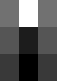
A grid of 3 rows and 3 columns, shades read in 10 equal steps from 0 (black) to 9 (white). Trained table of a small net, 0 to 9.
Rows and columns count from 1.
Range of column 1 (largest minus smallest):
2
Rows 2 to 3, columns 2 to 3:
1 3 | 0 2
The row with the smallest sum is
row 3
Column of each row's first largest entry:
2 1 1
